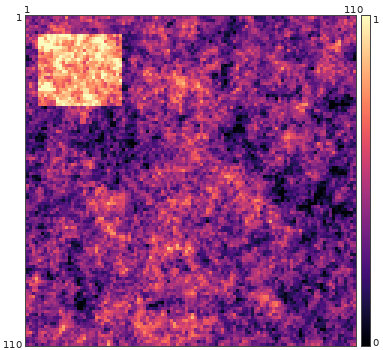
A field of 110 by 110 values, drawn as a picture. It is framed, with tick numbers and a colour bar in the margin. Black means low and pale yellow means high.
Odd patch: higher, in the top left. Mirror symmetry: none. Grain: blotchy. Ninth with the highest average: top left.
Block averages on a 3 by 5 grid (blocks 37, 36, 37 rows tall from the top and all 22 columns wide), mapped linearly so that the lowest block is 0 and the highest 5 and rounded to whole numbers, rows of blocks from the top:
53211
11210
12210
